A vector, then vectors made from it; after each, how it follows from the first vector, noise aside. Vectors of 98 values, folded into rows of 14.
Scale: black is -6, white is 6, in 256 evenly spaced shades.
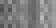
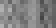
negated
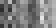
scaled up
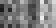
scaled up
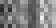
scaled up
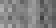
negated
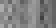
negated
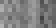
negated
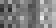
scaled up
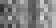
scaled up
